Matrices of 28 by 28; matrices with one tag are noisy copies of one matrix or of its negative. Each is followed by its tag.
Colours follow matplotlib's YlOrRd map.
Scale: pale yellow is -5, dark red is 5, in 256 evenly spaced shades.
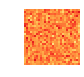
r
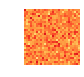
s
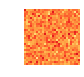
s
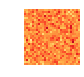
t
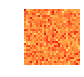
s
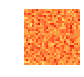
t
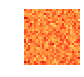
t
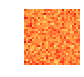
t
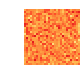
r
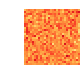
r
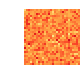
s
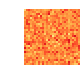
s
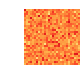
s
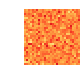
t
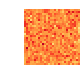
r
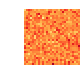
s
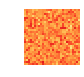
t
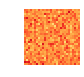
t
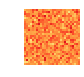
t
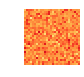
s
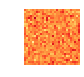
r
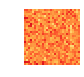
t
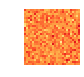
r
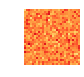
s
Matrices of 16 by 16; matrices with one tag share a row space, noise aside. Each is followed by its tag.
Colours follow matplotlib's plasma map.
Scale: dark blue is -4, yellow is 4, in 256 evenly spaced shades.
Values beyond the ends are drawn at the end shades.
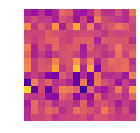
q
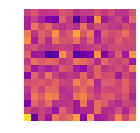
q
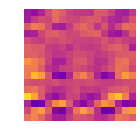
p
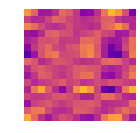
p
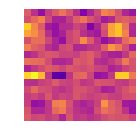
p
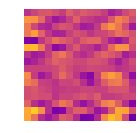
p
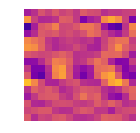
p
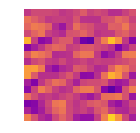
p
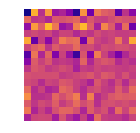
q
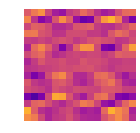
p
